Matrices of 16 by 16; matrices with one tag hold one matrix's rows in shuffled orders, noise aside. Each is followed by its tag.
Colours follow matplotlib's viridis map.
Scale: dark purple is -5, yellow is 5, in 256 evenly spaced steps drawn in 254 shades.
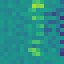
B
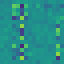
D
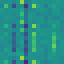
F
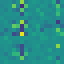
D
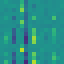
F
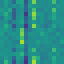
F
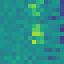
B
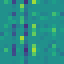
F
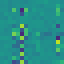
D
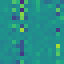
D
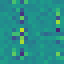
D
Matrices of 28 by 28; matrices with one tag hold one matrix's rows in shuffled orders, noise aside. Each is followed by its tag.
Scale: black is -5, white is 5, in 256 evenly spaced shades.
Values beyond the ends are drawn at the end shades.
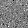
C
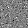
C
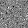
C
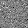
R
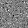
C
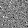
R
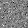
R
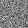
R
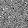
R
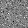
C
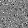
R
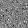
C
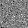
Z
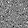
C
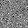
C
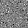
C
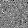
R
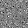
C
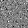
C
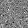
C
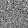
C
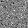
Z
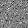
C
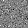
R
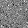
C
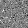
R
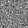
C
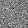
R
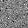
C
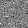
R
